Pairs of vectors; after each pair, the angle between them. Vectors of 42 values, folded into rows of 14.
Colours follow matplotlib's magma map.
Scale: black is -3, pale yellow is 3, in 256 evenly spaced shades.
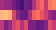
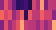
partly aligned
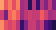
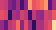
partly opposed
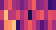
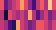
nearly opposite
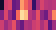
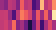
partly aligned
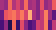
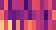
nearly opposite
